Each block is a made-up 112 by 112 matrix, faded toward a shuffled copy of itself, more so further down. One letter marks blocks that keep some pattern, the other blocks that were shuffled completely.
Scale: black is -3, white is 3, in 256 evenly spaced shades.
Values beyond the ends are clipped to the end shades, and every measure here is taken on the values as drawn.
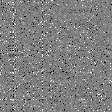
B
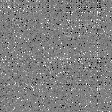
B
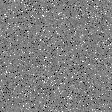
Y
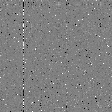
B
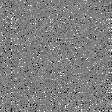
B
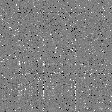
B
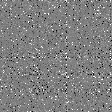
B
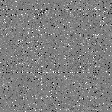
B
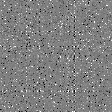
B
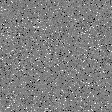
Y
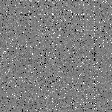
B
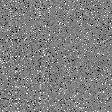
B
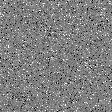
Y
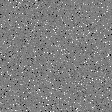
Y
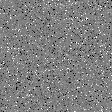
Y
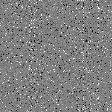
B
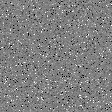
Y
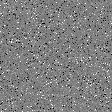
Y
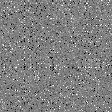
B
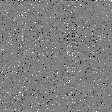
B
